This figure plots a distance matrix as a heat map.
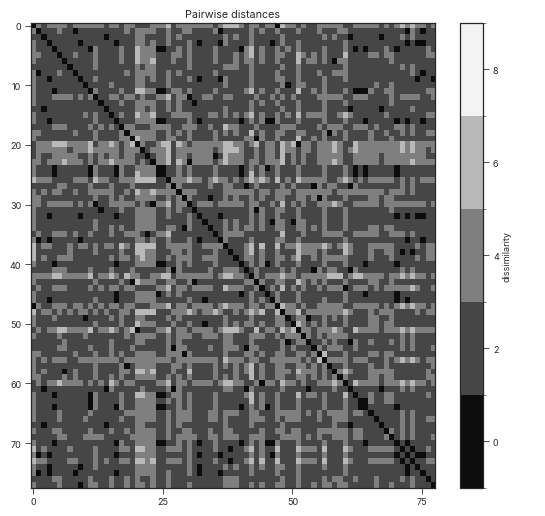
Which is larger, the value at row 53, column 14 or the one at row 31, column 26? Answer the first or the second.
the second
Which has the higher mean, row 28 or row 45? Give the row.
28
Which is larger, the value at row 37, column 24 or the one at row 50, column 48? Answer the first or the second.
the second
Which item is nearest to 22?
35
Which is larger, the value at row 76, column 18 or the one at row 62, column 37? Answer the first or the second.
the first
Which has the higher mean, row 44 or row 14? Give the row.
44
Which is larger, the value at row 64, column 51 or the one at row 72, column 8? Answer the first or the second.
the first
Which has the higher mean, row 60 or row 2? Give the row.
60
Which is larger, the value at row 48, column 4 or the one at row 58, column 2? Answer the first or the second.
the second
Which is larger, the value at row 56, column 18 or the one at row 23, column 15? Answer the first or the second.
the second
